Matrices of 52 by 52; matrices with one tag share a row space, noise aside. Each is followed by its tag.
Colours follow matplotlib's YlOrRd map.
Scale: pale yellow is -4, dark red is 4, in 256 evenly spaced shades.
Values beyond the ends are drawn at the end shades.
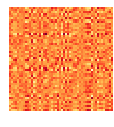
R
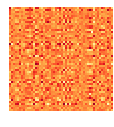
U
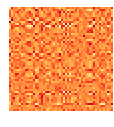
U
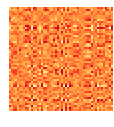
R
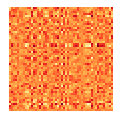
R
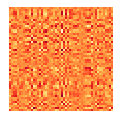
R
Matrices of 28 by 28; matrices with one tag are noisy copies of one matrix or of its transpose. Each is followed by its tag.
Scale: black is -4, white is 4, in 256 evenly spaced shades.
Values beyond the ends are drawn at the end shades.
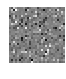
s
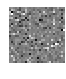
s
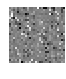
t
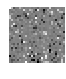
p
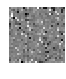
t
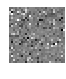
s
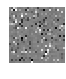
s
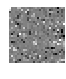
p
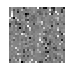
t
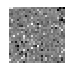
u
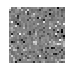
p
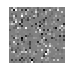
s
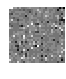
u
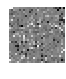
u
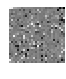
u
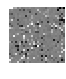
u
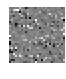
t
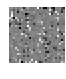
t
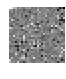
u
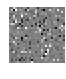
s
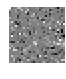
p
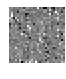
t
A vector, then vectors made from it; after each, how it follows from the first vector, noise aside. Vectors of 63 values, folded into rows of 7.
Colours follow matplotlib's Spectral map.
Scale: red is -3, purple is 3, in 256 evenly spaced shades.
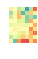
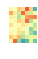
negated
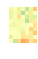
shrunk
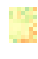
shrunk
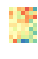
negated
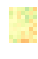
shrunk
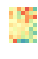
negated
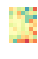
copied
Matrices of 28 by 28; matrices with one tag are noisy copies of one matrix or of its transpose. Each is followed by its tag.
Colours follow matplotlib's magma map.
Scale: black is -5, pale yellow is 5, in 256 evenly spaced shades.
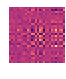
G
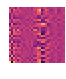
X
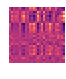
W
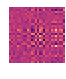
G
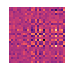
G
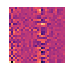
X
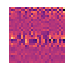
X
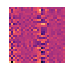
X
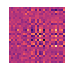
G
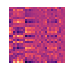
W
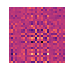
G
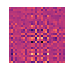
G
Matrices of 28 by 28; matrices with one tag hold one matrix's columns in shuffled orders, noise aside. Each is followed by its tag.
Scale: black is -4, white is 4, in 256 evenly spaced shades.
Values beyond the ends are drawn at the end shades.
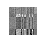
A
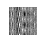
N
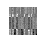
A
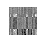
A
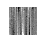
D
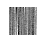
D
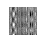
N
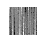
D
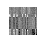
A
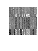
A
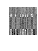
A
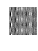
N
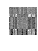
A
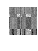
A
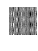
N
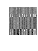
A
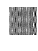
N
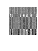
A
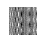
N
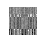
A
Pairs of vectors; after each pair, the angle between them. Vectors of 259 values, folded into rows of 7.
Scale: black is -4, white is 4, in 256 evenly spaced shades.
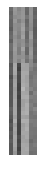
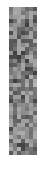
orthogonal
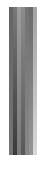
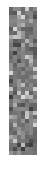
orthogonal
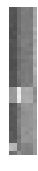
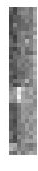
nearly parallel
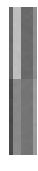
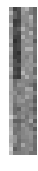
nearly opposite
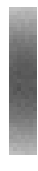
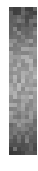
nearly opposite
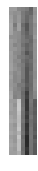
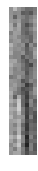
nearly parallel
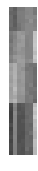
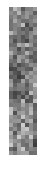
partly opposed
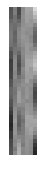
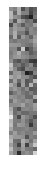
partly opposed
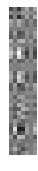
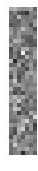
partly opposed
